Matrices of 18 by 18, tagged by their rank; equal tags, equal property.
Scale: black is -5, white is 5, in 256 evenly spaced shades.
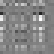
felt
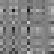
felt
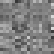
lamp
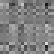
felt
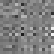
lamp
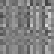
felt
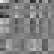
felt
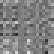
lamp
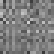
lamp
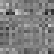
lamp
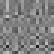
lamp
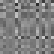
felt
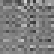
lamp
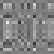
felt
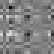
felt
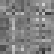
lamp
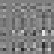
felt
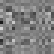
felt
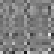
felt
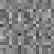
lamp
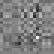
lamp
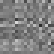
lamp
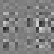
felt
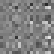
lamp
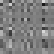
felt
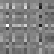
felt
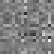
lamp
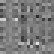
lamp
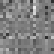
lamp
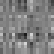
felt
